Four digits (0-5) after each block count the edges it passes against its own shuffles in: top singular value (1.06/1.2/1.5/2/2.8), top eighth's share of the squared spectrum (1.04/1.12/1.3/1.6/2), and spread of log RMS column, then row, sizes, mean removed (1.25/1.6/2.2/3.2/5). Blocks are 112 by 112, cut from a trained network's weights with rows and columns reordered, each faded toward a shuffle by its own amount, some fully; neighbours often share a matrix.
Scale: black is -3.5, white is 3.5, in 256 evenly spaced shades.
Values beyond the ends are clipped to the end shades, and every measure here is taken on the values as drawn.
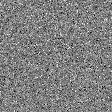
0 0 0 0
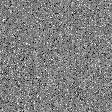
1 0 0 0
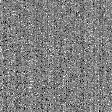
3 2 0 2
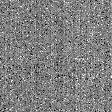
3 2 0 2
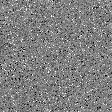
0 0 0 0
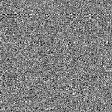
4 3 0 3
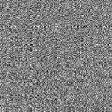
4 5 2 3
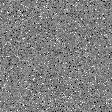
0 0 0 0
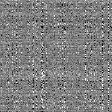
3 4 4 1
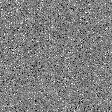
0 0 0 0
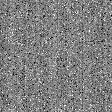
2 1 0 1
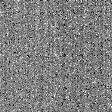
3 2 0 1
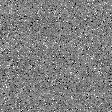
1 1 1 0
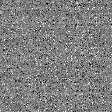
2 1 2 0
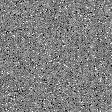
0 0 0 0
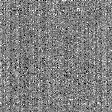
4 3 0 2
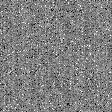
2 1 0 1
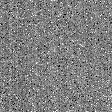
2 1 0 1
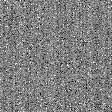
2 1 0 1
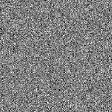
3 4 3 2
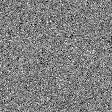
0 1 0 0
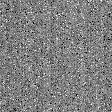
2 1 0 1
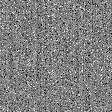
2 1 0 1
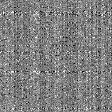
4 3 0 3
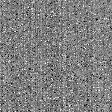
3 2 0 2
